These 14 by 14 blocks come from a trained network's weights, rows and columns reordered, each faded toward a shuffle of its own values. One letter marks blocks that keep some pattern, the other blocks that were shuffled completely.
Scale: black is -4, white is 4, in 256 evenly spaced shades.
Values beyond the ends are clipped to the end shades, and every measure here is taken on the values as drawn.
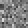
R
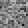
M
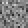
M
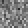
M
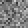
M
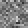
M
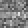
R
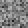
M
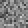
M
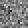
M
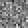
M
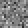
M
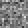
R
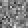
M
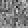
R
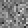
M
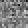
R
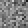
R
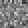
R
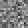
R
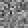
R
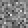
M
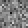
M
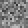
M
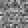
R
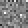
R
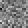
R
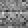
R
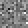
R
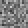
R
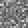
M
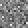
M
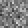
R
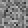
M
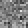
R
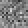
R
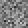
M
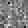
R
